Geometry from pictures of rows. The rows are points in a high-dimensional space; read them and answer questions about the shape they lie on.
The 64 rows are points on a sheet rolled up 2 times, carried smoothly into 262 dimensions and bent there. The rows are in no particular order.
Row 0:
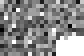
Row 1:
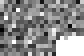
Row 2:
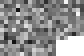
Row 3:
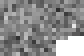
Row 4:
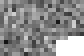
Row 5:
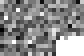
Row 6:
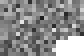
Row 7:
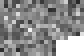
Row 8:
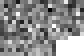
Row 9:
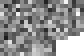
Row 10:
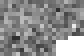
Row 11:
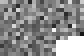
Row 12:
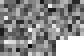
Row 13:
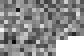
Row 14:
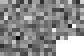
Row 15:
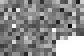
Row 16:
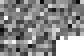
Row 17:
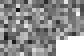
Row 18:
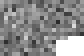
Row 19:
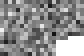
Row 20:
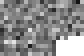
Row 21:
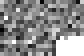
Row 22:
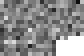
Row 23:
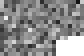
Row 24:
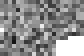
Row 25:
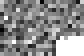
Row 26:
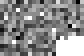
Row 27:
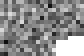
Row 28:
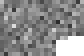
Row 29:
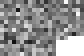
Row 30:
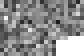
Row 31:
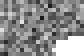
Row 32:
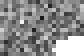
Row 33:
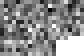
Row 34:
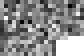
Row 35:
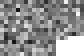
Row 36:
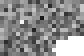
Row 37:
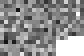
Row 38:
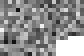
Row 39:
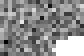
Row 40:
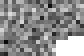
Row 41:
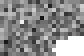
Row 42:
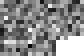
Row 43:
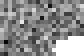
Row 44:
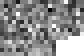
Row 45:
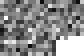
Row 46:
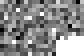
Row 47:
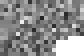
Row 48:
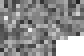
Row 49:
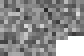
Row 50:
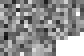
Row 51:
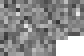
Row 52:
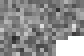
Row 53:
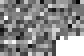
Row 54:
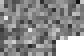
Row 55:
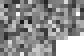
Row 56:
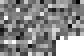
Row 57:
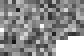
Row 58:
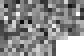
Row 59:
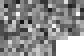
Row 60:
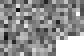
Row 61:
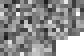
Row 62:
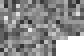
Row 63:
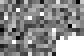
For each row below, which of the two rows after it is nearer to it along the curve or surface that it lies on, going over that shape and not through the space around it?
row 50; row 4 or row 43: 43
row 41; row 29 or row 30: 29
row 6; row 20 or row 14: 14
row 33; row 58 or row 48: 58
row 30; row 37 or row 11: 11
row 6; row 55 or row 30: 30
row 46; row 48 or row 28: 48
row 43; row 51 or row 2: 2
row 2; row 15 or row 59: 59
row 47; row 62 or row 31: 31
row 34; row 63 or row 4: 63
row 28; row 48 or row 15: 48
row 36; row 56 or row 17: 17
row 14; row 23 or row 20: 20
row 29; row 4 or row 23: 23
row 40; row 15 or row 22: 15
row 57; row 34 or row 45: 34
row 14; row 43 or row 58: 43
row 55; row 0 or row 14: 0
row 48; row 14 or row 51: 51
